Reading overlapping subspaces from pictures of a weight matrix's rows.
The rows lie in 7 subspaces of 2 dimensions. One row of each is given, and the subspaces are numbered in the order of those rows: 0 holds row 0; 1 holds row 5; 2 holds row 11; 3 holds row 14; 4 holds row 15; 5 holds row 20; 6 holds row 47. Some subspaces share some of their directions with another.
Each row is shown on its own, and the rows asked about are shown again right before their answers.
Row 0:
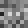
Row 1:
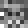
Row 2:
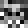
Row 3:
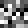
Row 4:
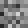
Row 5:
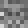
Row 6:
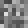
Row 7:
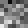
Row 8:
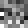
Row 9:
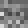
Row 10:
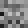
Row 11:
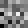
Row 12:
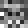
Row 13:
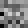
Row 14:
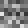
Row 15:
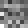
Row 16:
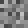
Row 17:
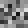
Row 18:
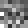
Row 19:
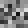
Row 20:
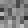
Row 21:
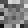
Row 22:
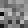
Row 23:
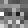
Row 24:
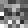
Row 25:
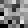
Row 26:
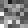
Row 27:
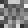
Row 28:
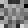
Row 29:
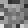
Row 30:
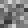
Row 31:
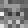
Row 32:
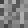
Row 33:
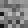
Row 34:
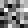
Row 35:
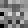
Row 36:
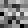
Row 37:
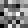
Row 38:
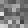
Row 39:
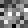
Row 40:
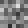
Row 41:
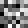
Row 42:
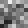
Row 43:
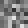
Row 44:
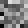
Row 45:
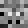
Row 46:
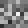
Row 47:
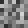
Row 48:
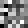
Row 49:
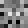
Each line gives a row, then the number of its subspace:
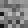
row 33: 3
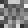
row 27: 1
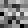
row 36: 3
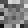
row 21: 1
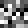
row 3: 2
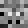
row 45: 1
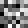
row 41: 5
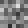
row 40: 5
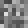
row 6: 4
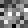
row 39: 0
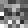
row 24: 6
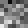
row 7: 0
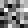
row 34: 2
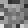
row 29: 1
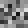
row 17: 2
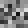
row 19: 2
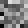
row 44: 1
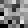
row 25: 6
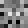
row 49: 1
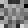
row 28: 1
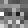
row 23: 4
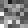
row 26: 0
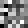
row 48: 4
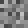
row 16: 6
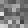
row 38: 6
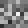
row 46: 2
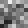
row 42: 0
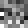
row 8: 5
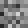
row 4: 5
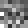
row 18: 3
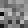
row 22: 5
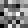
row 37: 5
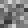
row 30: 0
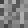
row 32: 6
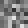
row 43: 3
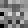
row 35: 2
